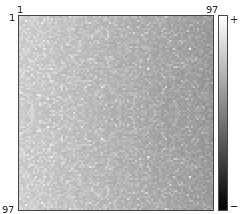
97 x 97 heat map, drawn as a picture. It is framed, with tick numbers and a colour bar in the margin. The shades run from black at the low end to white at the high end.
Slope: up to the left. Stripes: none. Grain: fine. Average level on the scale: 70%. Mirror symmetry: top to bottom. Odd rows or columns: none.
